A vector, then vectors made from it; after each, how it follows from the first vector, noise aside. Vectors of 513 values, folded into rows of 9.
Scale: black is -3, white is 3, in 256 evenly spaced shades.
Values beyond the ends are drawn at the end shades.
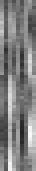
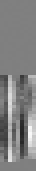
partly zeroed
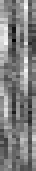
reversed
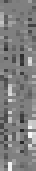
partly zeroed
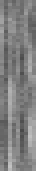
shrunk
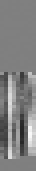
partly zeroed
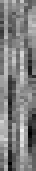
negated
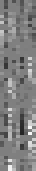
partly zeroed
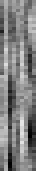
negated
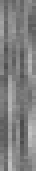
shrunk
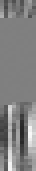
partly zeroed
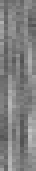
shrunk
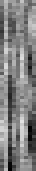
negated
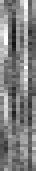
reversed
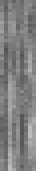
shrunk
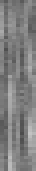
shrunk
